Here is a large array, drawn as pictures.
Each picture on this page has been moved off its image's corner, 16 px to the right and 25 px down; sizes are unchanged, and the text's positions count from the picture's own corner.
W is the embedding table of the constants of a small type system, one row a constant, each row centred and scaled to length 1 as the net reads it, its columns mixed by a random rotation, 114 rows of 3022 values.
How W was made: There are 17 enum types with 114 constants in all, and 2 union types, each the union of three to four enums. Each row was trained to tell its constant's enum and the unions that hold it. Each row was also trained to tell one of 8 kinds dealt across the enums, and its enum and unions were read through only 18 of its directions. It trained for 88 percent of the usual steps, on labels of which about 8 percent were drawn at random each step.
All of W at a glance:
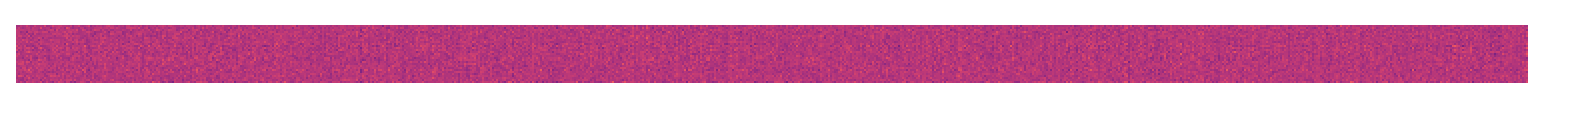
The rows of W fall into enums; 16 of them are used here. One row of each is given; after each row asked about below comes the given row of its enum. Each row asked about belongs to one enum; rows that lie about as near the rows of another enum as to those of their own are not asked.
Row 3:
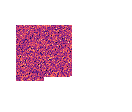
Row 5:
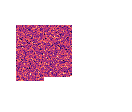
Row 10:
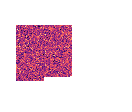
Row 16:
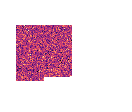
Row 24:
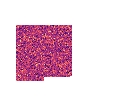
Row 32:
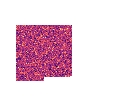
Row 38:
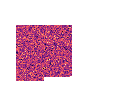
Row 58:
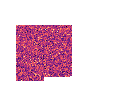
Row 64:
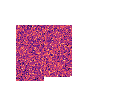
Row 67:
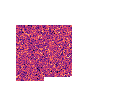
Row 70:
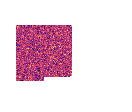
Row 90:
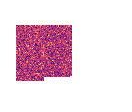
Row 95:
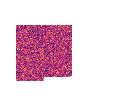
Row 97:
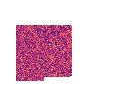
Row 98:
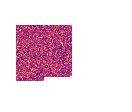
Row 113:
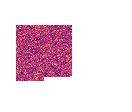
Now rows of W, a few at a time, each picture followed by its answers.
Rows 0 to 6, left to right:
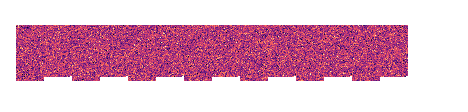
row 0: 64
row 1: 98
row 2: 70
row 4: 5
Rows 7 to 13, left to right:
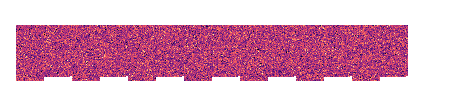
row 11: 90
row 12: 32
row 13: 38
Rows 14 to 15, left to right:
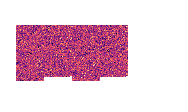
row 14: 10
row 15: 70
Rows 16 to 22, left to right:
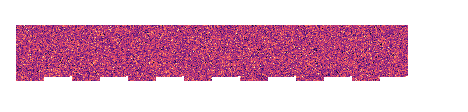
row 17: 32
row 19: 24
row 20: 90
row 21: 90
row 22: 38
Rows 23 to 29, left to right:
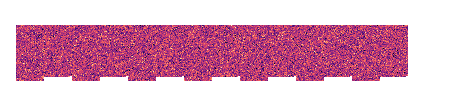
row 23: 5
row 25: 16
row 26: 95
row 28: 90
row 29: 98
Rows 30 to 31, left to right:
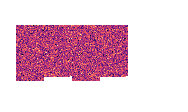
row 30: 10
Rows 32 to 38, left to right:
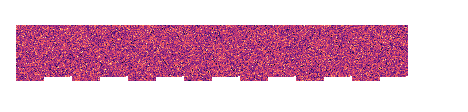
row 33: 95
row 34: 90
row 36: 16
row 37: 3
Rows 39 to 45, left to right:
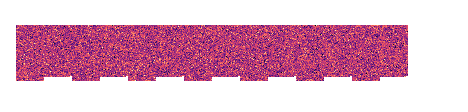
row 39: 5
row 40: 64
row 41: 95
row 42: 16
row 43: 67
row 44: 113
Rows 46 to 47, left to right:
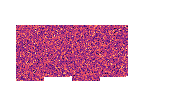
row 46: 5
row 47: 3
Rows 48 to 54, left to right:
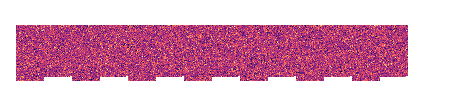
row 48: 3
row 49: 64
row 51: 24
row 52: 67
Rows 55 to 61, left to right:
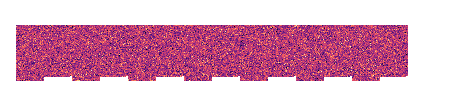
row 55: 70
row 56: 5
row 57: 5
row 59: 70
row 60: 10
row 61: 16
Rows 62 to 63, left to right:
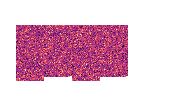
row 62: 95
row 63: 95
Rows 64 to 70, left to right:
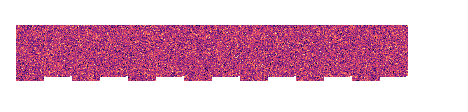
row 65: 70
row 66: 64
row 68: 70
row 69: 5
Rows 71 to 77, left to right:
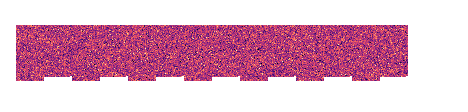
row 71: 38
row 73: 38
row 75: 90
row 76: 38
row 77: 58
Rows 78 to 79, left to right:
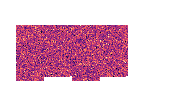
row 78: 38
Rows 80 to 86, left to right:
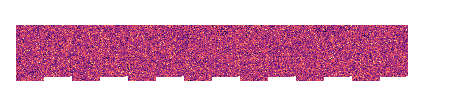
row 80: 32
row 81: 64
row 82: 38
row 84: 16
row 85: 97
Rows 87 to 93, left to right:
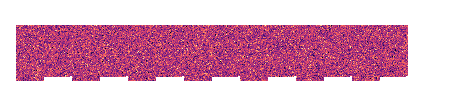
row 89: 3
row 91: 3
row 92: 90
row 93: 97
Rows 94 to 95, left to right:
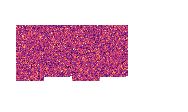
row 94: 70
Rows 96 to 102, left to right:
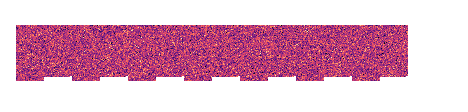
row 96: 16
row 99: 3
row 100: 3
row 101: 16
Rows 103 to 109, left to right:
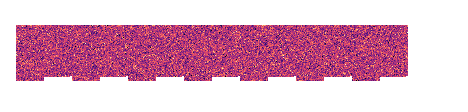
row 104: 95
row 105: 64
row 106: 10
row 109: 10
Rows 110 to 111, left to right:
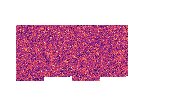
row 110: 10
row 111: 67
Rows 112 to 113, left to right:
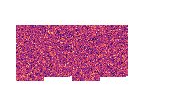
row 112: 95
